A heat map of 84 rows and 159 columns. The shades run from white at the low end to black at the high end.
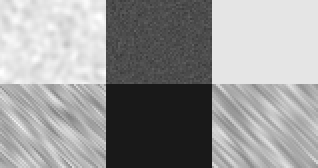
It is made of 2 by 3 panels. Panel 1,1: very low, blotchy, faint in contrast. Panel 1,2: high, fine-grained, faint in contrast. Panel 1,3: very low, flat. Panel 2,1: low, slanting down to the right. Panel 2,2: very high, flat. Panel 2,3: low, slanting down to the right.
